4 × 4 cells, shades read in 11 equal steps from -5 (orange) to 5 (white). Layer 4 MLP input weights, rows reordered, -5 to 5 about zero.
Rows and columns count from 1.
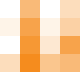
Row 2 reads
4 -3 4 1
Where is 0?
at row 4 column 3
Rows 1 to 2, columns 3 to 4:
5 2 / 4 1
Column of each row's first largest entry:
1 1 1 1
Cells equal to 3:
1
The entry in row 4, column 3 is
0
